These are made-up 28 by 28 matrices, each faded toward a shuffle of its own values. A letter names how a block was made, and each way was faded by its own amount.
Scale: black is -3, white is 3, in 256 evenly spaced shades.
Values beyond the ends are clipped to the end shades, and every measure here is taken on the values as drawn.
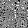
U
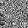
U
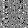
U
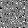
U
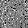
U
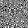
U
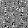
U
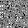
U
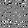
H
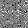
H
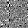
U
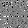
H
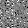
U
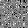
U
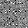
H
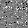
H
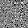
U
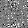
H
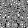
U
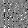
U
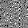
U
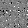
H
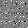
H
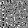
U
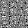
U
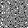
U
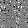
H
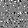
H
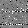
H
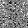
U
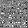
H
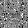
U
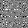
H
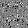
H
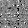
U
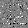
H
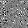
H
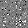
H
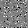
H
